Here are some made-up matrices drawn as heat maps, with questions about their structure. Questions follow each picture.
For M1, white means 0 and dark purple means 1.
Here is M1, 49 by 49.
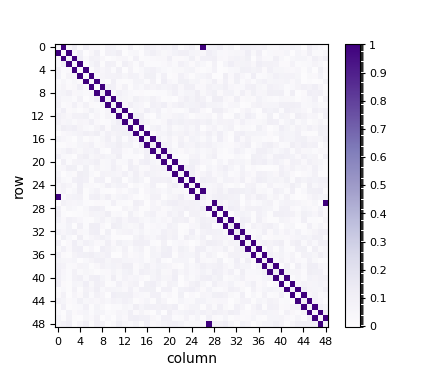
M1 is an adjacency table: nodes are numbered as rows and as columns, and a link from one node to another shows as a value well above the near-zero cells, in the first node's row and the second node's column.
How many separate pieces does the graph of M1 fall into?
2
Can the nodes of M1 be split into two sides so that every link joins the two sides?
no
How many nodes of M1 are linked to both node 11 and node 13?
1
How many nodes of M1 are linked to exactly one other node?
0
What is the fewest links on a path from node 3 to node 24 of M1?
6
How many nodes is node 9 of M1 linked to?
2
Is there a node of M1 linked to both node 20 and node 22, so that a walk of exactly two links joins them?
yes
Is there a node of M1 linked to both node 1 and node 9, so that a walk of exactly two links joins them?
no
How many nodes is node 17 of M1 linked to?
2
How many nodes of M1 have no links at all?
0
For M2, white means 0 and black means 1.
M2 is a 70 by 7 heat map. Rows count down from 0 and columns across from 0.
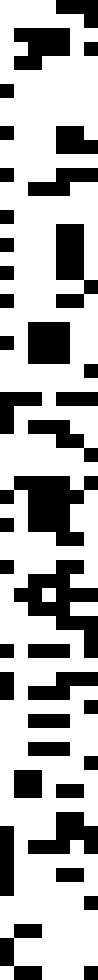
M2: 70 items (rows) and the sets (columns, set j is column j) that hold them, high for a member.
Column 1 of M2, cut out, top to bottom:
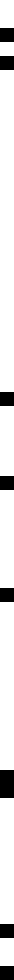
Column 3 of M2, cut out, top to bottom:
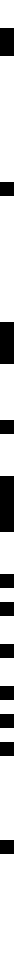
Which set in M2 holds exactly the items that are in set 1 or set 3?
2
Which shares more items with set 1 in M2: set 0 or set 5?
set 5
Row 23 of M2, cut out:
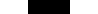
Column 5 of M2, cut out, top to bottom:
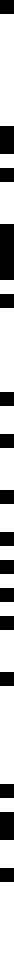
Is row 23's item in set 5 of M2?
no
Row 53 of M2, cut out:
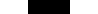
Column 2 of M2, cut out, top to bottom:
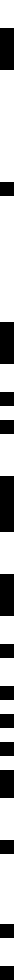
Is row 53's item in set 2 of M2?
yes
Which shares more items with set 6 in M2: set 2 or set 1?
set 2
